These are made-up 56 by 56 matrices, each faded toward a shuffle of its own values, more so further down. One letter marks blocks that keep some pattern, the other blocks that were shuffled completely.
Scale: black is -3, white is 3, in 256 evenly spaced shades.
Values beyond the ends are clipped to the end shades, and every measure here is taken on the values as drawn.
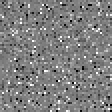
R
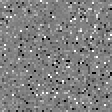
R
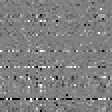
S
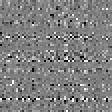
S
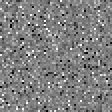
R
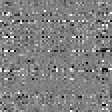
S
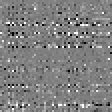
S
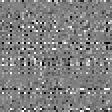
S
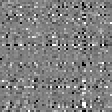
S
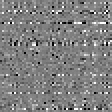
S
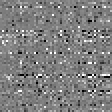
S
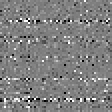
S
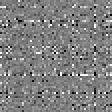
S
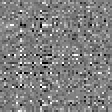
S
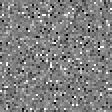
R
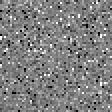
R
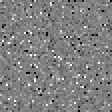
R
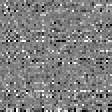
S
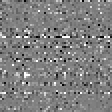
S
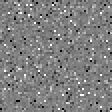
R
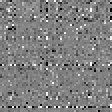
S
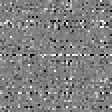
S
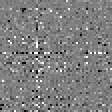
S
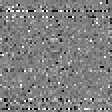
S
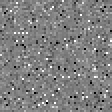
R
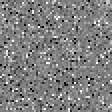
R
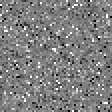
R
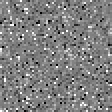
R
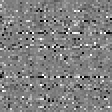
S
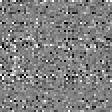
S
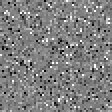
R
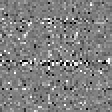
S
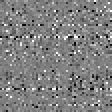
S
